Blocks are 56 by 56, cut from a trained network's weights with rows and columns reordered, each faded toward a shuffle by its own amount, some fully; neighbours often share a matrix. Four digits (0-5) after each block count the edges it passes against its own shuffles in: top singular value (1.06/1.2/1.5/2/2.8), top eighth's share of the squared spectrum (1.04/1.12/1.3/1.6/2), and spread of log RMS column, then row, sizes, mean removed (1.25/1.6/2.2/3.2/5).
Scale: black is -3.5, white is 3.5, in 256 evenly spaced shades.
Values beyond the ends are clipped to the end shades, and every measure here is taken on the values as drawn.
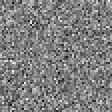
3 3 1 0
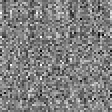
4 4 2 1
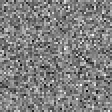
1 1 0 0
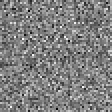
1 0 0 0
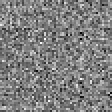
3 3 1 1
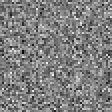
3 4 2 1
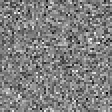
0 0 0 0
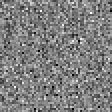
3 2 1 0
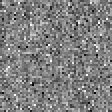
0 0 0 0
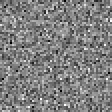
0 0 0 0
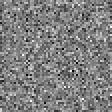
2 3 1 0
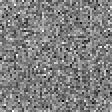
0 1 0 0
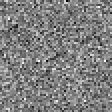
1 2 0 0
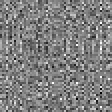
4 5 3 2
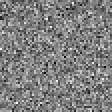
0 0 0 0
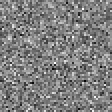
3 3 0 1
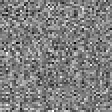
3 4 2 2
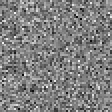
2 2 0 0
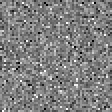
0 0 0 0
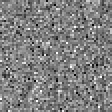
0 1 0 0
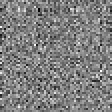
4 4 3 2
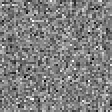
1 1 0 0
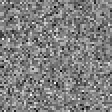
1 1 0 0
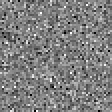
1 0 0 0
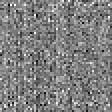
3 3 1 2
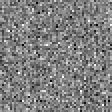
1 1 0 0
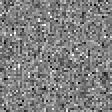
1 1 0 0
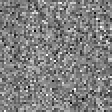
1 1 0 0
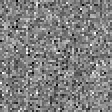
2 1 0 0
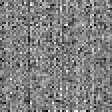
3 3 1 3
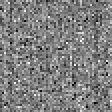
2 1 0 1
